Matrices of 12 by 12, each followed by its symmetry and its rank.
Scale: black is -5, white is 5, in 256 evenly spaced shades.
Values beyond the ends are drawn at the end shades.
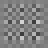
symmetric, rank one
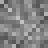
symmetric, full rank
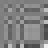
symmetric, rank one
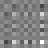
symmetric, rank one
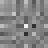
symmetric, rank two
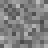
symmetric, full rank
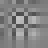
symmetric, rank one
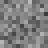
neither, full rank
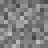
neither, full rank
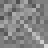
symmetric, full rank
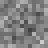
symmetric, full rank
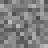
neither, full rank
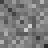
symmetric, full rank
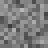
neither, full rank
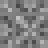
symmetric, rank two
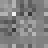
symmetric, rank two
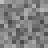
neither, full rank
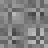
symmetric, rank two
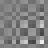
symmetric, rank one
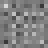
symmetric, rank two
